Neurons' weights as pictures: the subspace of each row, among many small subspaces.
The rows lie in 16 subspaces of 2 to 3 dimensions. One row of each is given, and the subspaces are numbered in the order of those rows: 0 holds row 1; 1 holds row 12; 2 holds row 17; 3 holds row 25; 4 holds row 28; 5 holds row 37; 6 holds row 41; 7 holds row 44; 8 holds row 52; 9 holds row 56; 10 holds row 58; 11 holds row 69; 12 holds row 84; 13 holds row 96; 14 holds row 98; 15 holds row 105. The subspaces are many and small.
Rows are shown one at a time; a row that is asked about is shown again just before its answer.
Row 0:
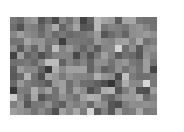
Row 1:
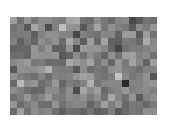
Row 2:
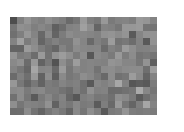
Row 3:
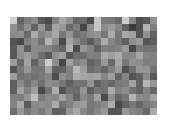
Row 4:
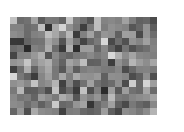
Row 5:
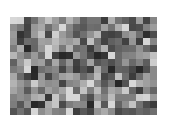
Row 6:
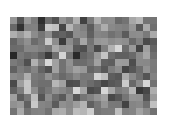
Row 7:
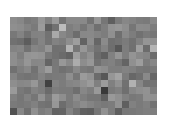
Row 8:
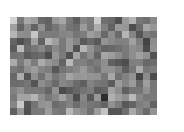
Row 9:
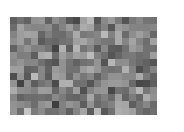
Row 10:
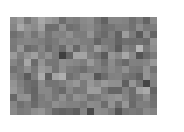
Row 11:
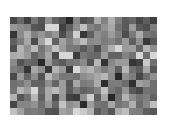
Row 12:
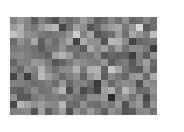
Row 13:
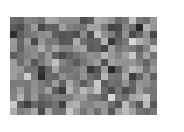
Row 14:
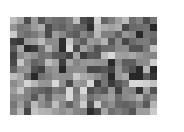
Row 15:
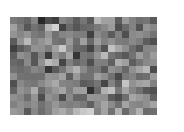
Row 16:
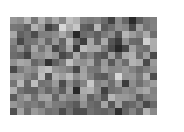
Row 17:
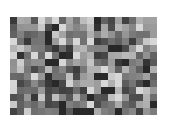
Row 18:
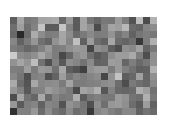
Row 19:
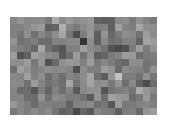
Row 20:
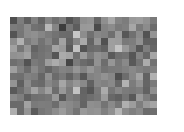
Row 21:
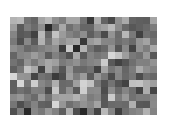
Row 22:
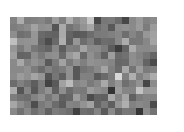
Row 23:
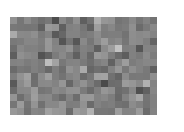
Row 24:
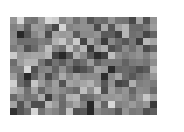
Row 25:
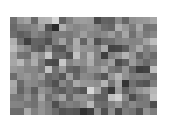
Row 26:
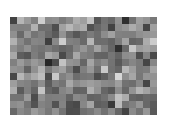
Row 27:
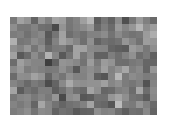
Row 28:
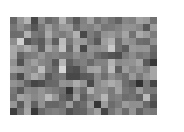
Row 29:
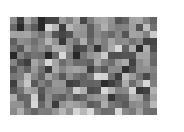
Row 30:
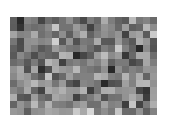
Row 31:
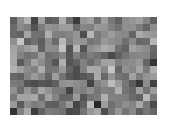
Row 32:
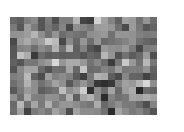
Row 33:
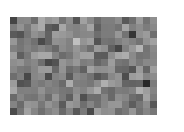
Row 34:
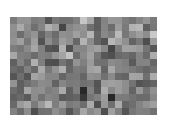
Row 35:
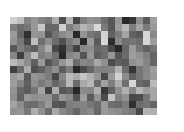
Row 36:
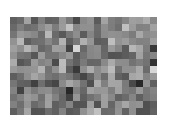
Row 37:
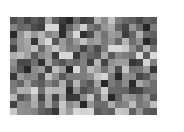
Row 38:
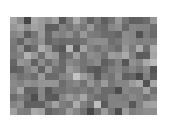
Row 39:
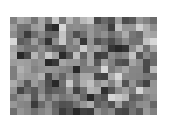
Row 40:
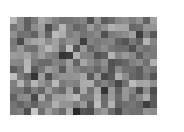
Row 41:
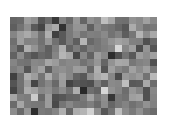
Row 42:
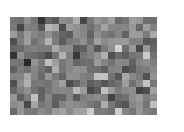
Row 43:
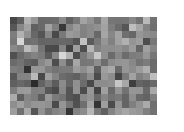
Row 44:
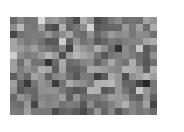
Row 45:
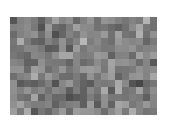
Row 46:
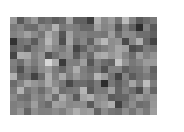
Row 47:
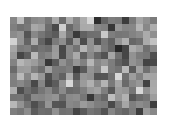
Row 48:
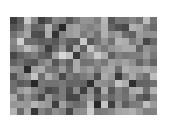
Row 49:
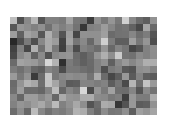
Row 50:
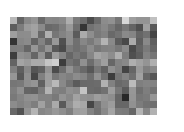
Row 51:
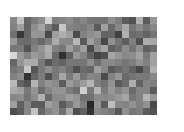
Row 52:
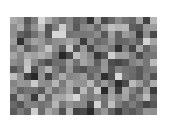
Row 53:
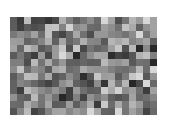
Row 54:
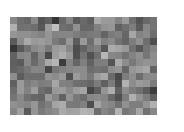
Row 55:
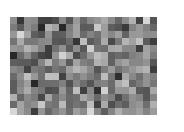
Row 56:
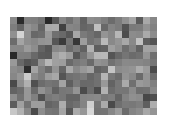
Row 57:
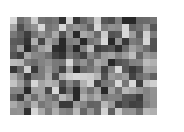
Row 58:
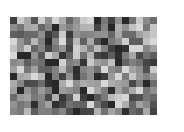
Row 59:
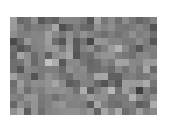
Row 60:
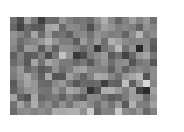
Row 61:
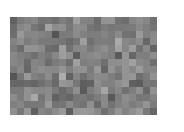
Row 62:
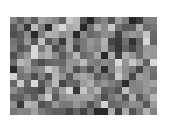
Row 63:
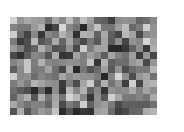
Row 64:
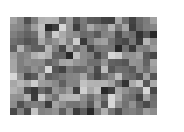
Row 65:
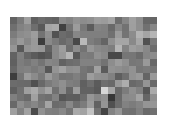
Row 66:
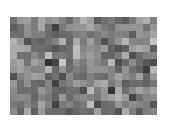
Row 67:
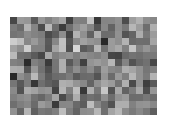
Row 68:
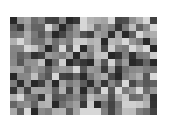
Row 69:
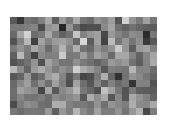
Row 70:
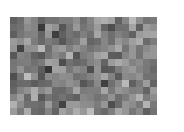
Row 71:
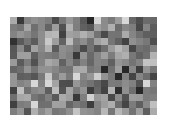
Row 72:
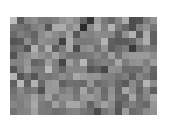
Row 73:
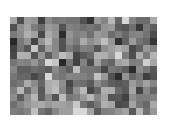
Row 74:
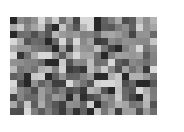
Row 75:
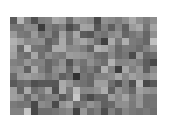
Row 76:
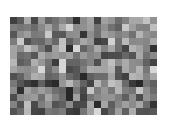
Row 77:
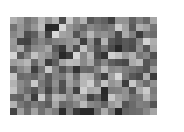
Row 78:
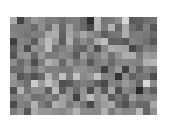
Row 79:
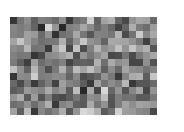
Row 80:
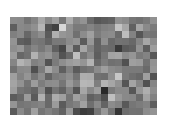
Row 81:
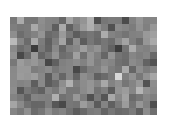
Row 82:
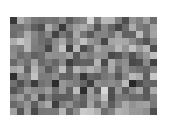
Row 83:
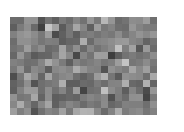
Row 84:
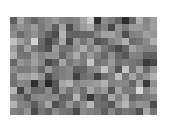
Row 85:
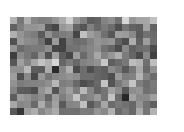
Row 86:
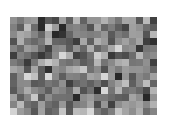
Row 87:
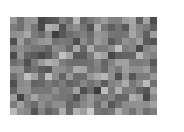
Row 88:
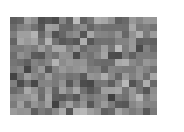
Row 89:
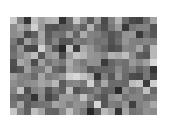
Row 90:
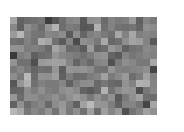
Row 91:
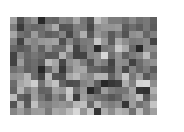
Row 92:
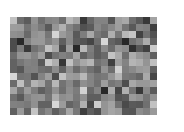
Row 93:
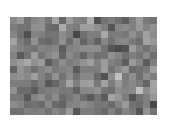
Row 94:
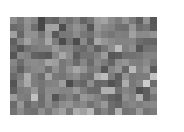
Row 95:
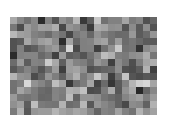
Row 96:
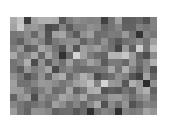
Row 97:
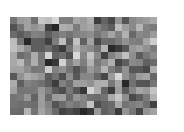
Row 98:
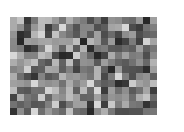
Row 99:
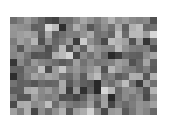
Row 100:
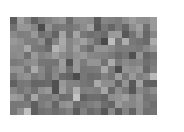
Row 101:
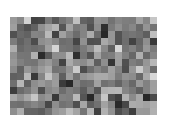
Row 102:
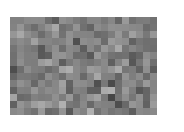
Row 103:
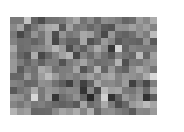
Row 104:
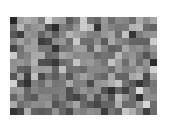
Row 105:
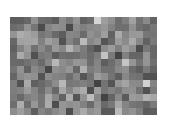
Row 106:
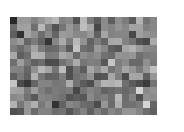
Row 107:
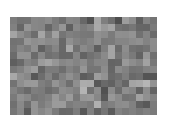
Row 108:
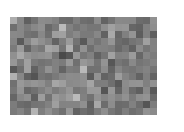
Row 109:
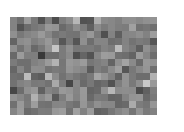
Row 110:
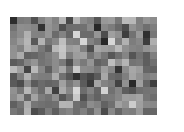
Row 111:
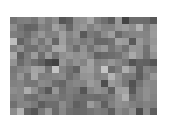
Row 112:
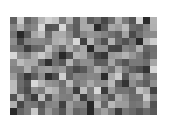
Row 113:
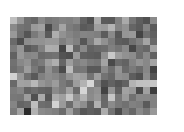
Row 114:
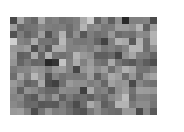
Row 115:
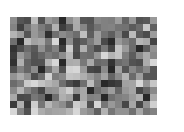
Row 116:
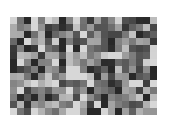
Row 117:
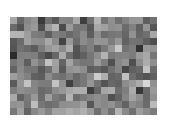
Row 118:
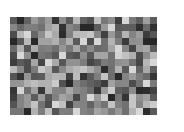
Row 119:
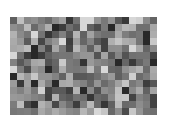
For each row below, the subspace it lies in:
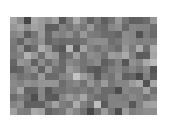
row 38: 4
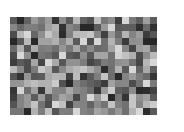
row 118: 11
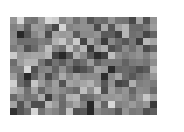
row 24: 9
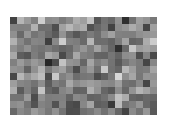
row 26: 0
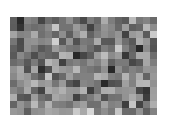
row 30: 4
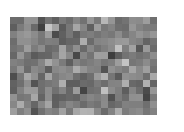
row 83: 6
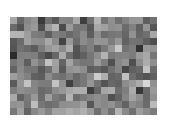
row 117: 7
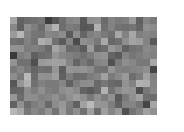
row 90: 9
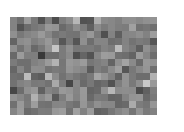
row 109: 15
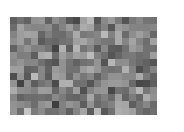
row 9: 15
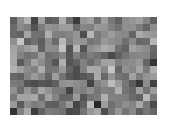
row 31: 4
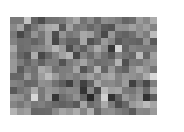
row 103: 15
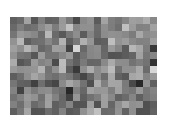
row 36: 13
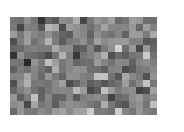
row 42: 7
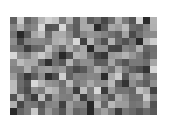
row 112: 14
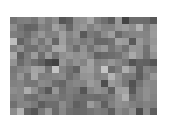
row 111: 5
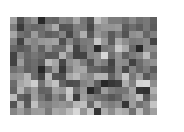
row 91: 13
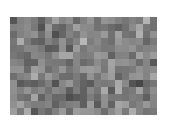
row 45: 8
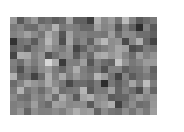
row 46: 10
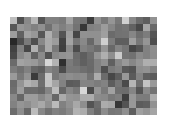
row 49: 5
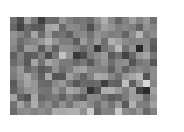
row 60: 13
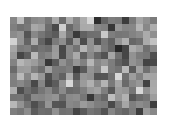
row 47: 12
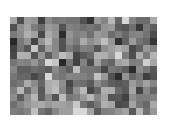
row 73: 5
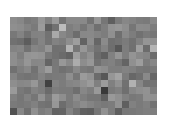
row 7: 2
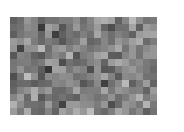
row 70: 1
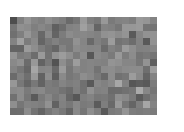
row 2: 9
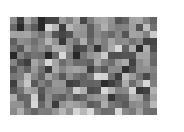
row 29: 7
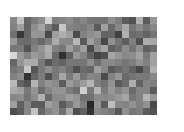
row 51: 9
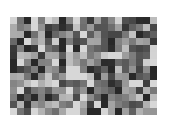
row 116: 4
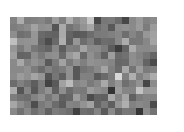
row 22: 12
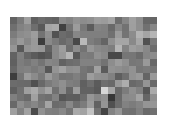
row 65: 1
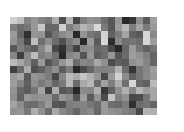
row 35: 11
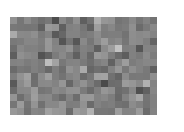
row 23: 6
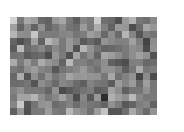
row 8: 0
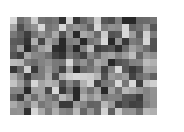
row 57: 11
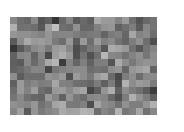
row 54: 3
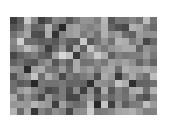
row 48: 14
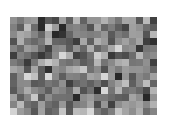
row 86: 8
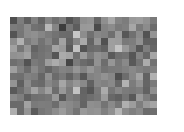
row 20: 0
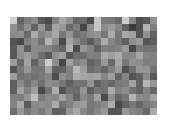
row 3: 0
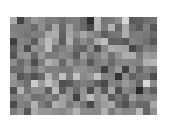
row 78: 12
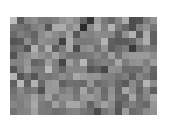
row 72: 0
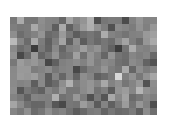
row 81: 12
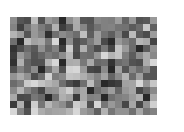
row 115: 4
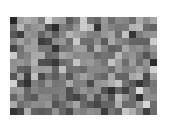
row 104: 9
